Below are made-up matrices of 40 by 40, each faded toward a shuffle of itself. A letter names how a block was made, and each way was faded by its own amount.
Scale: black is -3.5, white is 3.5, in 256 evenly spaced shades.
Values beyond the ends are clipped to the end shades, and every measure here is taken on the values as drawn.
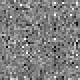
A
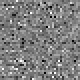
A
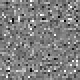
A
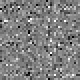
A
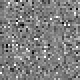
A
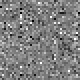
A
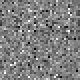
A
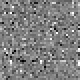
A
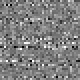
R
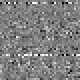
R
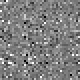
A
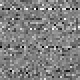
R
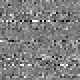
R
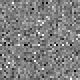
A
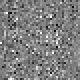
A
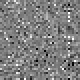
A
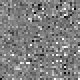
A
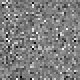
A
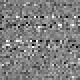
R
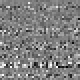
R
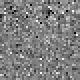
A
